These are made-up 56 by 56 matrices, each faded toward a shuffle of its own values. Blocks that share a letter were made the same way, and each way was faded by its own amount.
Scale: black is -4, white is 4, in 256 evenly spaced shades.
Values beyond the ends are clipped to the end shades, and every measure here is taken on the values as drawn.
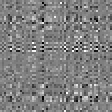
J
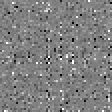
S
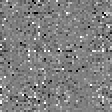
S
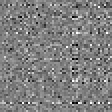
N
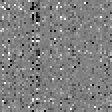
S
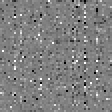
S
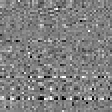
N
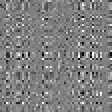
J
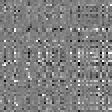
J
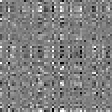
J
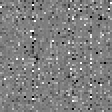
S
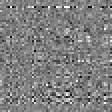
N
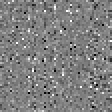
S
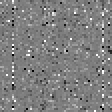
S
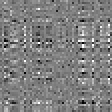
J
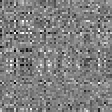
N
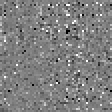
S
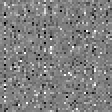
S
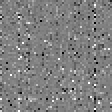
S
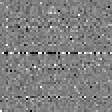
N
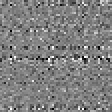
N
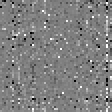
S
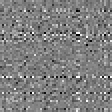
N
